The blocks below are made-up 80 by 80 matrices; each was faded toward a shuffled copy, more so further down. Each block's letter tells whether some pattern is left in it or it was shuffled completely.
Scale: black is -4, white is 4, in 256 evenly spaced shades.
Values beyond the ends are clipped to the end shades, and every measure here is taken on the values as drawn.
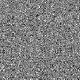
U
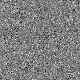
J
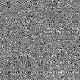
U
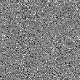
U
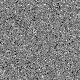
J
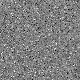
J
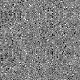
U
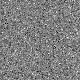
J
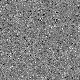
J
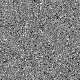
J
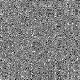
U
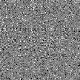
U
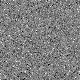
J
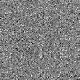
U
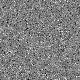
J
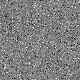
J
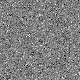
J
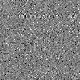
U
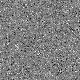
J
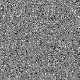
U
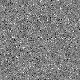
U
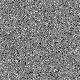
J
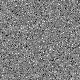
J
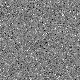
J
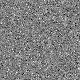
J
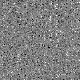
U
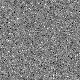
J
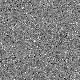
J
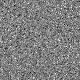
J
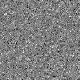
U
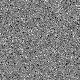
J
